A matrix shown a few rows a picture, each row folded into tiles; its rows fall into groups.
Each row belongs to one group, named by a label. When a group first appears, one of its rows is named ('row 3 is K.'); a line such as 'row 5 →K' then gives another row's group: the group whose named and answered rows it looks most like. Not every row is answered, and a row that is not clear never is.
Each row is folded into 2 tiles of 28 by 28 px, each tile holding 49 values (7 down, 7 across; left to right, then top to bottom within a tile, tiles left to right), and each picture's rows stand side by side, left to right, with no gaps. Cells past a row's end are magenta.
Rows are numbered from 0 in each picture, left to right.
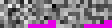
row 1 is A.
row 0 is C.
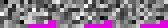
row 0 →C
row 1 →C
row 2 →C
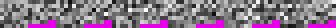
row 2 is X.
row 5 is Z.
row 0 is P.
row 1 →Z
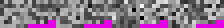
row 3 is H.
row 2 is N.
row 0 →A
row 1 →A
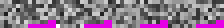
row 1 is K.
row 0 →H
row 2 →A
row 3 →P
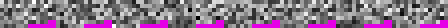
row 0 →Z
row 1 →H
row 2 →K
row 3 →N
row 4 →P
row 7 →X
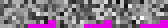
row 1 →H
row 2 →Z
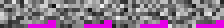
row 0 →N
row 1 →Z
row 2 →X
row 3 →K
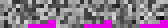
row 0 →H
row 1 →A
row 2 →N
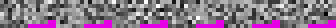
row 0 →N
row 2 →Z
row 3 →Z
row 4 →P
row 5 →X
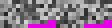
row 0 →H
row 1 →P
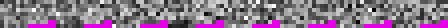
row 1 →N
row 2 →K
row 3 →N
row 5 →A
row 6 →C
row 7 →P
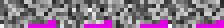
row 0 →K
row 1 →X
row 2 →H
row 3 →K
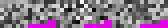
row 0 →P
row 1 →C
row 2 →H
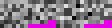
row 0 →P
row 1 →X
